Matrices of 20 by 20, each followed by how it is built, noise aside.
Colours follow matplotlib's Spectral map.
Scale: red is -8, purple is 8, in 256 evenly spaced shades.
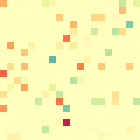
sparse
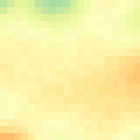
smooth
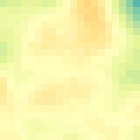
smooth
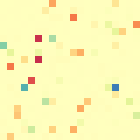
sparse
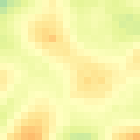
smooth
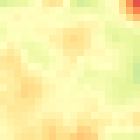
smooth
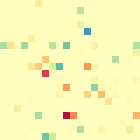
sparse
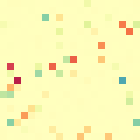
sparse
